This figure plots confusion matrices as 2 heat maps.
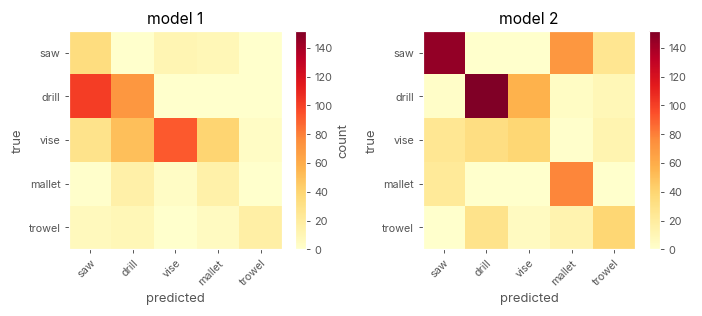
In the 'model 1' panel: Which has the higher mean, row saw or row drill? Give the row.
drill
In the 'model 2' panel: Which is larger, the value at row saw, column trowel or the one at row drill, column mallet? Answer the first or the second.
the first
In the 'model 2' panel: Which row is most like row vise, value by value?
trowel
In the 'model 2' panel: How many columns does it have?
5
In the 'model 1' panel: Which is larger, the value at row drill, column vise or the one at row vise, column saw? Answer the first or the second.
the second
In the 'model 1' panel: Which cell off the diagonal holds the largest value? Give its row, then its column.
drill, saw
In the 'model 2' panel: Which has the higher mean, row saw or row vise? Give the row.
saw
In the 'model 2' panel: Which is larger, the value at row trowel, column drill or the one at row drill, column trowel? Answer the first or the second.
the first
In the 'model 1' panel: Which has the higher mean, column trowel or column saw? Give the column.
saw
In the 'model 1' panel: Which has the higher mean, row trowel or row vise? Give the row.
vise
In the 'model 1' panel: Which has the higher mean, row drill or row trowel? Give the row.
drill
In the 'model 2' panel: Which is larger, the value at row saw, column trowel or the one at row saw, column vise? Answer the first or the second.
the first
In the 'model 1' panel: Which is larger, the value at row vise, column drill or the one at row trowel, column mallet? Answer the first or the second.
the first
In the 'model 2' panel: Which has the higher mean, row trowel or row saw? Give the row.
saw
